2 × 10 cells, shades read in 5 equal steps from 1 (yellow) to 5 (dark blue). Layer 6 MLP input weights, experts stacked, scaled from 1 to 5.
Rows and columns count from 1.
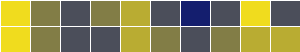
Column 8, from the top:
4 3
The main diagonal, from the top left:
1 3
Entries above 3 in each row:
5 3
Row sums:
31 28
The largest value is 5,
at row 1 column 7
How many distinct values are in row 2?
4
